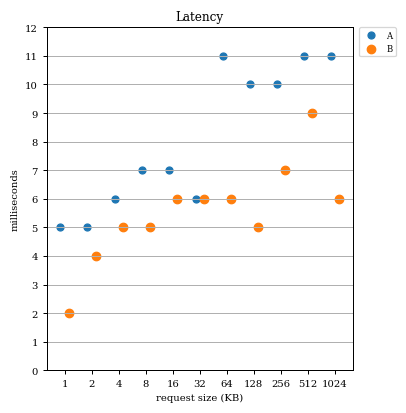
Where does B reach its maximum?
512
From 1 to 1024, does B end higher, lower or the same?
higher
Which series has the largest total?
A
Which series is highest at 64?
A
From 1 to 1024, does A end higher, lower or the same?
higher
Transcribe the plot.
Title: Latency
x-axis: request size (KB), ticks 1 2 4 8 16 32 64 128 256 512 1024
y-axis: milliseconds, ticks 0 1 2 3 4 5 6 7 8 9 10 11 12
Legend: A, B
Values:
A: 5 5 6 7 7 6 11 10 10 11 11
B: 2 4 5 5 6 6 6 5 7 9 6
